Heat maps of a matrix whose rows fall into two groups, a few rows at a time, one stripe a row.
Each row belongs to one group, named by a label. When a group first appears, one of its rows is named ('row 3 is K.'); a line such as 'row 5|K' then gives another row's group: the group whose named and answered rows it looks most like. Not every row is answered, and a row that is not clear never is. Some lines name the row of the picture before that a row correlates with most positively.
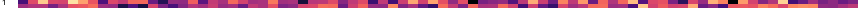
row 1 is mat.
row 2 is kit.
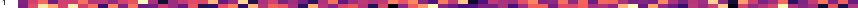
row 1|mat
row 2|mat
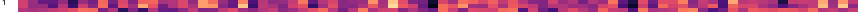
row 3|kit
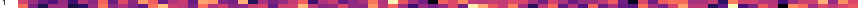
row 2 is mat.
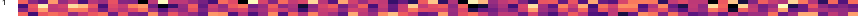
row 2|mat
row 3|mat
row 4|kit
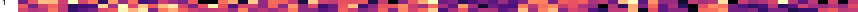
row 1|mat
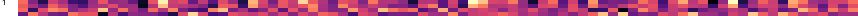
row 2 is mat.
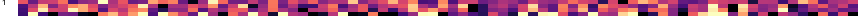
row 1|kit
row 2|mat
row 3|mat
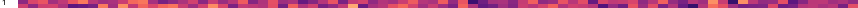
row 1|mat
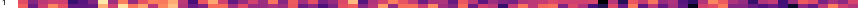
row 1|kit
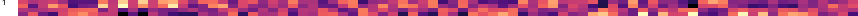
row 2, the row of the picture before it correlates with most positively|2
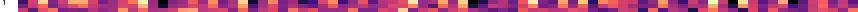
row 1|mat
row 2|mat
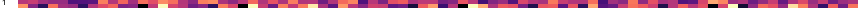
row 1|kit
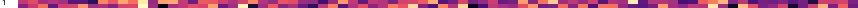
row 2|mat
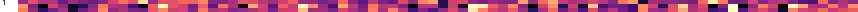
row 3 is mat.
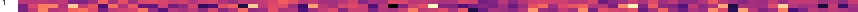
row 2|mat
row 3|mat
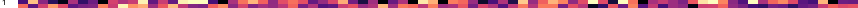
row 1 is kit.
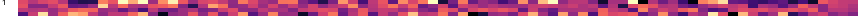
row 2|kit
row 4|mat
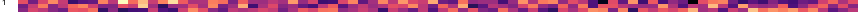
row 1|kit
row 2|mat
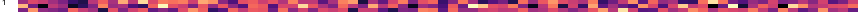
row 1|kit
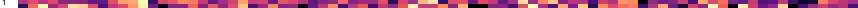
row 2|mat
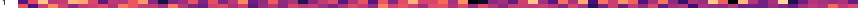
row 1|mat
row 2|kit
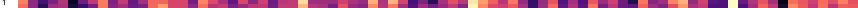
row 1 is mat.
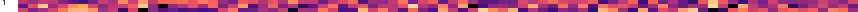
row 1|kit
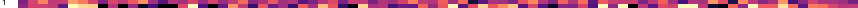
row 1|mat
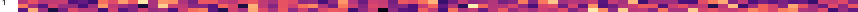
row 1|kit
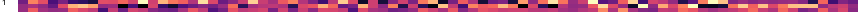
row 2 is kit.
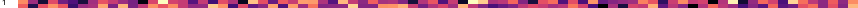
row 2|kit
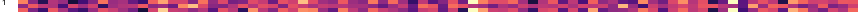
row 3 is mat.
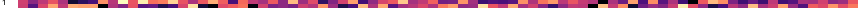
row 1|kit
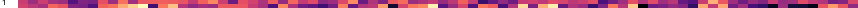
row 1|kit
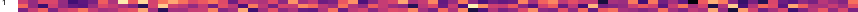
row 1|kit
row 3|mat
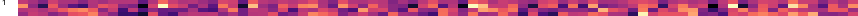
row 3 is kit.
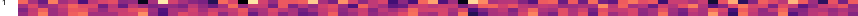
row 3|mat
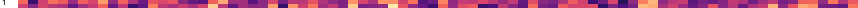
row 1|kit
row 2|kit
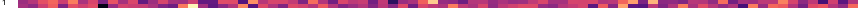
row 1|mat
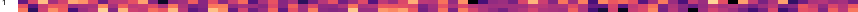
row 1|mat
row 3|kit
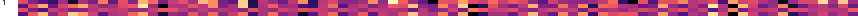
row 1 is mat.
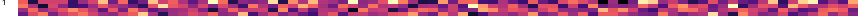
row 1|kit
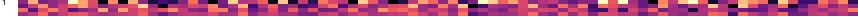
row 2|mat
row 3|kit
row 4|mat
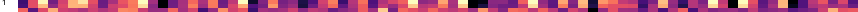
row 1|mat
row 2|mat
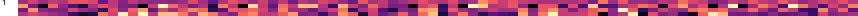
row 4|kit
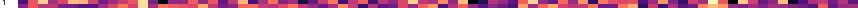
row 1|mat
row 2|kit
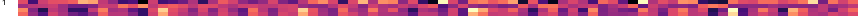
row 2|kit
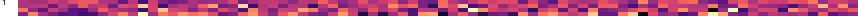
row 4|kit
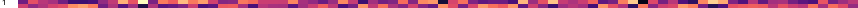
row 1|kit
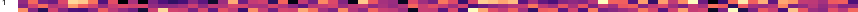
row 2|mat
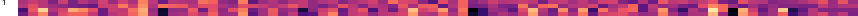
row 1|mat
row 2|kit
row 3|mat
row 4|mat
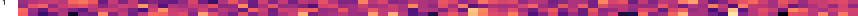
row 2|mat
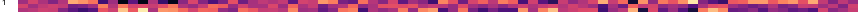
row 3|kit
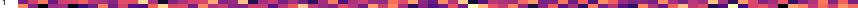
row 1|mat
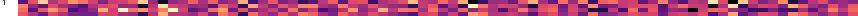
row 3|kit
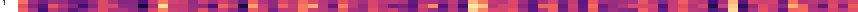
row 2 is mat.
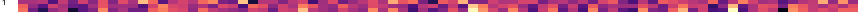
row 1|mat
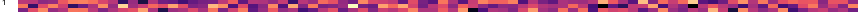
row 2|kit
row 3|mat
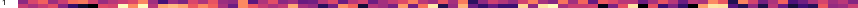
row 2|kit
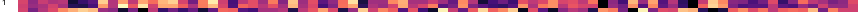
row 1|kit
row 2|kit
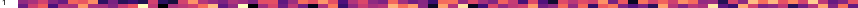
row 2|mat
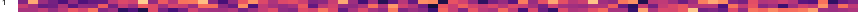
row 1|kit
